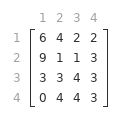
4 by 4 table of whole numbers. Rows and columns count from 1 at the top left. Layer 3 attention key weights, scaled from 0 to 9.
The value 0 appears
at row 4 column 1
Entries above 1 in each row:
4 2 4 3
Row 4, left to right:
0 4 4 3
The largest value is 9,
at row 2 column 1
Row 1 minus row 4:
6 0 -2 -1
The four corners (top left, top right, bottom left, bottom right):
6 2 0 3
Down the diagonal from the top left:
6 1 4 3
